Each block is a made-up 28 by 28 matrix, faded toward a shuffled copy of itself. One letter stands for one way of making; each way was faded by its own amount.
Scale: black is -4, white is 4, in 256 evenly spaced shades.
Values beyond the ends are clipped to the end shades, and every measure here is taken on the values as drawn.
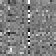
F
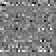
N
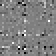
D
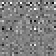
N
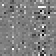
D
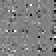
D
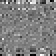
N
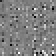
D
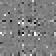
D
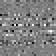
N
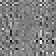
F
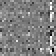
F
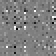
D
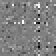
D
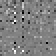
D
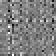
F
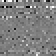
N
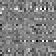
N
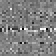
N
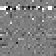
N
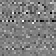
N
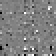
D
